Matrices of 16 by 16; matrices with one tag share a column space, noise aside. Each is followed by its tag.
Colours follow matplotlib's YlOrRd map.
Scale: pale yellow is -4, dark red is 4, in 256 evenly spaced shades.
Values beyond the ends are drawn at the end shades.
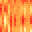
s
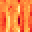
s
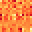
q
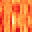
s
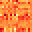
q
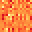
q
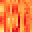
s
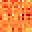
q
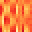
s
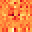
q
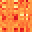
q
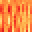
s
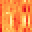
s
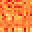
q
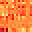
q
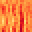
s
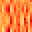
s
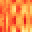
s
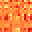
q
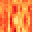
s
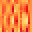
s
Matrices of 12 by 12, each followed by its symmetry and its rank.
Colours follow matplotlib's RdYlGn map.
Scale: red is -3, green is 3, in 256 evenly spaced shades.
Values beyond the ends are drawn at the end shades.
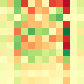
neither, rank two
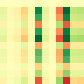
neither, rank one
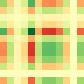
symmetric, rank one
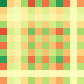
symmetric, rank one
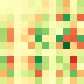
neither, rank two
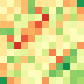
symmetric, full rank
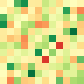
symmetric, full rank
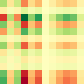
neither, rank one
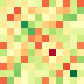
symmetric, full rank
